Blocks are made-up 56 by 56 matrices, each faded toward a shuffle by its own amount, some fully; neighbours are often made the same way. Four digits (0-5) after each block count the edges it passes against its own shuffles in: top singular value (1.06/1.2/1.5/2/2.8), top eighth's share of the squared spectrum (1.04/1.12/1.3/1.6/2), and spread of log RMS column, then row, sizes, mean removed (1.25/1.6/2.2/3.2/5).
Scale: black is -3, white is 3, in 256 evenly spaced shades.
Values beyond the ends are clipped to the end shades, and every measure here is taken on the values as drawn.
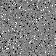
0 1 1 0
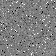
0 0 0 0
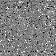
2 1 0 0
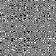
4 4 2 3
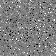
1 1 0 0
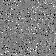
1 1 0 1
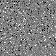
0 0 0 0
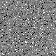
2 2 1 1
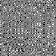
4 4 2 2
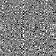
3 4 2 2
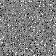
2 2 0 1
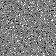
0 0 0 0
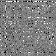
3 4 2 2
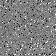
2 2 0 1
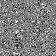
2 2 0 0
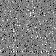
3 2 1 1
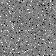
1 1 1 0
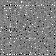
3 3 1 2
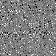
3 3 1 1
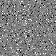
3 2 0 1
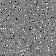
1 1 0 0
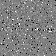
2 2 0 1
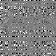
4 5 3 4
